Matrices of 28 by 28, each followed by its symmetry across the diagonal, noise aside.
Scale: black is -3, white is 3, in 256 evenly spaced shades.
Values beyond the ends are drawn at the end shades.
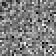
symmetric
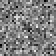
symmetric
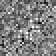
symmetric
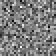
neither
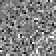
symmetric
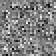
antisymmetric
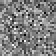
antisymmetric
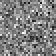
neither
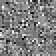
antisymmetric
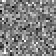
neither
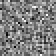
antisymmetric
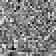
neither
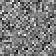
symmetric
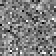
neither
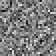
symmetric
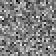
antisymmetric
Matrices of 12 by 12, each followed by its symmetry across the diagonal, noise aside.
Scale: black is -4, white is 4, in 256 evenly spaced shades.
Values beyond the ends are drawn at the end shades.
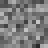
neither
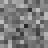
neither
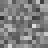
neither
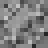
symmetric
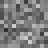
neither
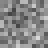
symmetric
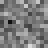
neither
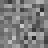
neither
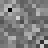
symmetric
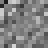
symmetric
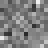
symmetric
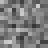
neither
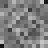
symmetric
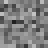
neither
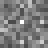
symmetric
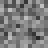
neither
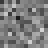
symmetric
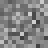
symmetric
